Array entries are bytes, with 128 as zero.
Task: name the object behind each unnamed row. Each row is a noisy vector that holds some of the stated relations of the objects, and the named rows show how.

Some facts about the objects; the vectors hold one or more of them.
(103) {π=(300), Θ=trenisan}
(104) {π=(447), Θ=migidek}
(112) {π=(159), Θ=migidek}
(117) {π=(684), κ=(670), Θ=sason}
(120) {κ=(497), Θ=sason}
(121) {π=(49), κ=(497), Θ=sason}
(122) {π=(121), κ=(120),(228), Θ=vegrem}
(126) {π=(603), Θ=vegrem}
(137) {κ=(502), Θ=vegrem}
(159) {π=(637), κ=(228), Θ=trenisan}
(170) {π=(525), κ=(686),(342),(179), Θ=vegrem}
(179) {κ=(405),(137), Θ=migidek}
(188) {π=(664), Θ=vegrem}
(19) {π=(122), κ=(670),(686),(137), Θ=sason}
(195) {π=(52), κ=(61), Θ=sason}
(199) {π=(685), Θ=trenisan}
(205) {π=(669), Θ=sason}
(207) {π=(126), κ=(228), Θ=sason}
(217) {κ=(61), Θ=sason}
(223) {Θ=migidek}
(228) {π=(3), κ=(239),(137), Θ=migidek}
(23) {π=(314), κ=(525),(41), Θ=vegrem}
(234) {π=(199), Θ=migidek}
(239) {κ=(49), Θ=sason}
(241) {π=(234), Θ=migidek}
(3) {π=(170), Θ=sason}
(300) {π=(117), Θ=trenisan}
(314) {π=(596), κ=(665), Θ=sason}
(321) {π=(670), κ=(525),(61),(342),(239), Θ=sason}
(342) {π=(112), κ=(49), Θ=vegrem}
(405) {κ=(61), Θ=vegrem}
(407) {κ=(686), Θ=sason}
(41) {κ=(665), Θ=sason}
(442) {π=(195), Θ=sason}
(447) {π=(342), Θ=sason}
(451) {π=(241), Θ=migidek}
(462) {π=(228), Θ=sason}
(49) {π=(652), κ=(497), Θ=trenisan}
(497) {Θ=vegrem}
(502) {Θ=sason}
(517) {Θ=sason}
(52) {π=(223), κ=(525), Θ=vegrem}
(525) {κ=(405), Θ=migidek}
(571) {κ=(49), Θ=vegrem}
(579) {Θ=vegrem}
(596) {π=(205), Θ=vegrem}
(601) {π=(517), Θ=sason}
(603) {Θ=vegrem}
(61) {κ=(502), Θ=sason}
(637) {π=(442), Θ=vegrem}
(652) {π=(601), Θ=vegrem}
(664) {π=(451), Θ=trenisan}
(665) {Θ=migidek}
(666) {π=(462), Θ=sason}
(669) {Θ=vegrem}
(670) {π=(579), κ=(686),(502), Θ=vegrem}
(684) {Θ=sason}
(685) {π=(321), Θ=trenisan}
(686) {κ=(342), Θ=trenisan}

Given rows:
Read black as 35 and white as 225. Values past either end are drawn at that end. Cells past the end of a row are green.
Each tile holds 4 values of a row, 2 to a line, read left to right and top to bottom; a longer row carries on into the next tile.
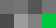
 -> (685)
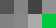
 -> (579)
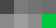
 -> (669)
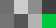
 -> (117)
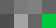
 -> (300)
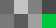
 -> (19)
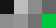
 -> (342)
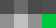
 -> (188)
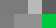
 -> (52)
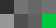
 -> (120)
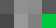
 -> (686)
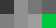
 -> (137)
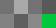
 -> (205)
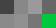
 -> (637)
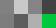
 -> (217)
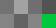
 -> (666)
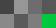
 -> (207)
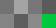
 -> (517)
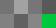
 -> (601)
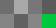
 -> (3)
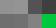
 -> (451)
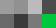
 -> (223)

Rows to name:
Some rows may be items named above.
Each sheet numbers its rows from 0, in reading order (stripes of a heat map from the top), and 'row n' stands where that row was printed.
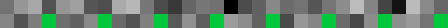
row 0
(442)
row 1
(234)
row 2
(525)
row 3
(49)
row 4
(497)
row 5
(685)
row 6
(179)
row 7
(342)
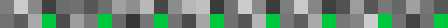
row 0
(217)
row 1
(199)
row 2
(223)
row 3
(195)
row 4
(117)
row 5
(217)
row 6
(670)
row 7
(228)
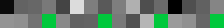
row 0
(122)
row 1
(447)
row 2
(321)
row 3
(497)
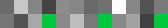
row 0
(407)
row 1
(23)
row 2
(314)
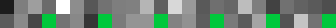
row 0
(159)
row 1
(665)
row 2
(52)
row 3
(41)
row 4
(19)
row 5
(664)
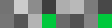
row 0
(117)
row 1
(525)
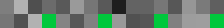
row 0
(321)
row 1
(239)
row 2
(121)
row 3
(405)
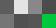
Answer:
(104)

